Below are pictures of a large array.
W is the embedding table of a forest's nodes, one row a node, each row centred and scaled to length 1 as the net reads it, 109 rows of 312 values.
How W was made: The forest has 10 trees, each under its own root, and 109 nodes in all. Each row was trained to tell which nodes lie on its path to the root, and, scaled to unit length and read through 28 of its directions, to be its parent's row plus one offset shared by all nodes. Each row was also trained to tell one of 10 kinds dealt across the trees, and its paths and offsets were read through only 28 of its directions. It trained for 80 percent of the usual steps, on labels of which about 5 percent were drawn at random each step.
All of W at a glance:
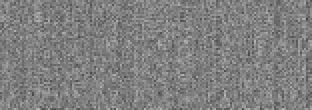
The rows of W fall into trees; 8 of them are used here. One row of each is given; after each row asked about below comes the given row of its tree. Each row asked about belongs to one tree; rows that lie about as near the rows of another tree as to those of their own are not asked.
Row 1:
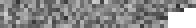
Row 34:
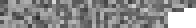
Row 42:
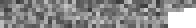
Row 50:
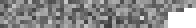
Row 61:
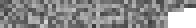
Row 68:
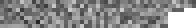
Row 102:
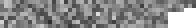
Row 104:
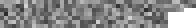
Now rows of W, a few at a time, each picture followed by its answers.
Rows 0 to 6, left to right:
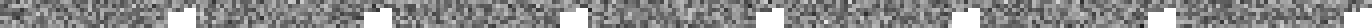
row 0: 50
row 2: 104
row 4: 68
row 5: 68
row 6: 1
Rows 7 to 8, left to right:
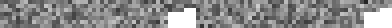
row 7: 61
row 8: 50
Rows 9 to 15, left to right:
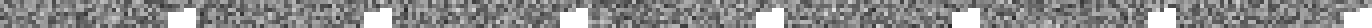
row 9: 61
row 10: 68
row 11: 1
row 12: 42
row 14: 104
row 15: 50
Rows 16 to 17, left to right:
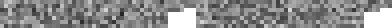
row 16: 34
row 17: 34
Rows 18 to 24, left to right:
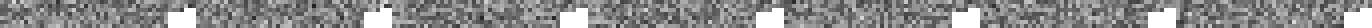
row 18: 104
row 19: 104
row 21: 34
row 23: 61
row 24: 68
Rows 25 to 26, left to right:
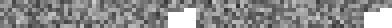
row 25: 68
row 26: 61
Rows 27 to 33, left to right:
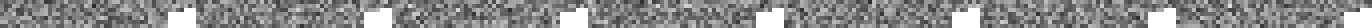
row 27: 50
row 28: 34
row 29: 102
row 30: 1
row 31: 50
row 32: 68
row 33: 68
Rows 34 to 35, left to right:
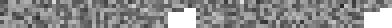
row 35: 42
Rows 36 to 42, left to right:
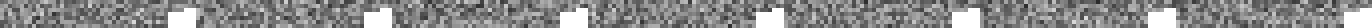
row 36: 34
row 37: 102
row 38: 104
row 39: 1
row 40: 34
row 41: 68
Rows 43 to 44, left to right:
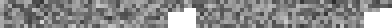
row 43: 68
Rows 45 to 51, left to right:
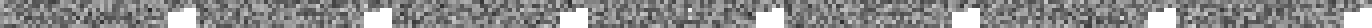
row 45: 50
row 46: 102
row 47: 1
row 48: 50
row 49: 34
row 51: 42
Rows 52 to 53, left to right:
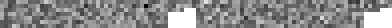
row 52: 68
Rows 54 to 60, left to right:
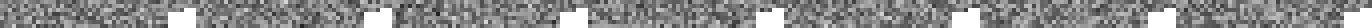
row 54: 34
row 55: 34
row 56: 68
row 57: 1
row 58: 61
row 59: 61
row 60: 68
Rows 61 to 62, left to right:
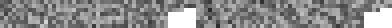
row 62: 1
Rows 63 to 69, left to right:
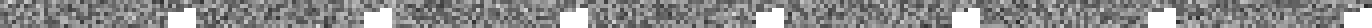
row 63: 34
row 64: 50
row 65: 104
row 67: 104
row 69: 104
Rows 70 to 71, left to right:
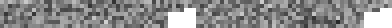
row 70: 104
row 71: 50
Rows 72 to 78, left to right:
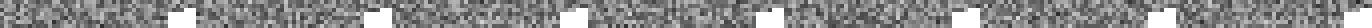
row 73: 34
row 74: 1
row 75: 61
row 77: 61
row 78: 1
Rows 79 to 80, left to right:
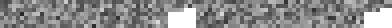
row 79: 50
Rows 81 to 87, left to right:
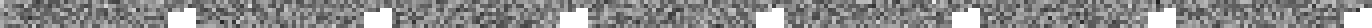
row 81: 104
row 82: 68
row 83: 50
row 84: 42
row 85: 104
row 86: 50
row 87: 104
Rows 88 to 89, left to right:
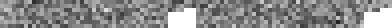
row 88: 34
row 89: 50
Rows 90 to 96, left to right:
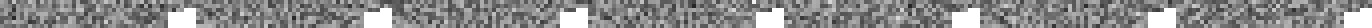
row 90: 1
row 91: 102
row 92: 42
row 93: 34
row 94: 61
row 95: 61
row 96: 102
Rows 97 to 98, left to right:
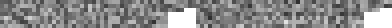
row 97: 61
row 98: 1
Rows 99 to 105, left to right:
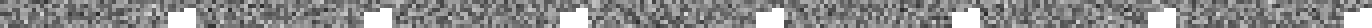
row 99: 34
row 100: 34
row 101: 102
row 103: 104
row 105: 34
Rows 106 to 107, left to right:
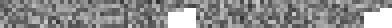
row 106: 61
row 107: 1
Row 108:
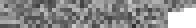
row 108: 50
